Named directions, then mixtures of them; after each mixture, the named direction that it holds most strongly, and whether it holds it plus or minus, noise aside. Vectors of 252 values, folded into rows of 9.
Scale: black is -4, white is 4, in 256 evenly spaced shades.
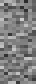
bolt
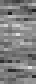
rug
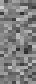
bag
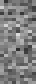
bag, plus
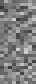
bag, minus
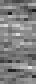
rug, plus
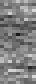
rug, minus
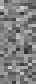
bag, plus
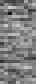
rug, plus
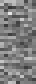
bolt, plus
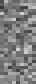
bag, minus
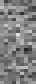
bag, plus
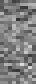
bag, minus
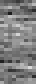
rug, plus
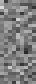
bag, plus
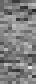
rug, plus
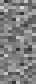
bag, plus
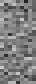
bolt, plus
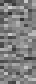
bolt, minus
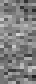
bolt, plus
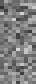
bag, minus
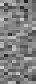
bolt, plus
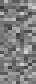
bag, minus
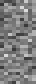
bolt, minus
